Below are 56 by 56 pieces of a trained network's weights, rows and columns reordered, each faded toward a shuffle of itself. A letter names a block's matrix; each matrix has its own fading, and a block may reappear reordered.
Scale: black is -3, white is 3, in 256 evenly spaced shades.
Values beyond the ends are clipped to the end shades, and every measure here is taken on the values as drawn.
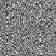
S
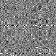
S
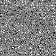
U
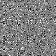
U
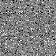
U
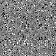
U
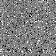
U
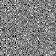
S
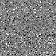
U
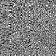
S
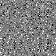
U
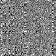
S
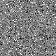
U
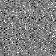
U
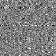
S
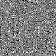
U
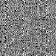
S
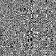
S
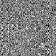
S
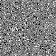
U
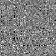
S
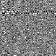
S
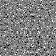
U
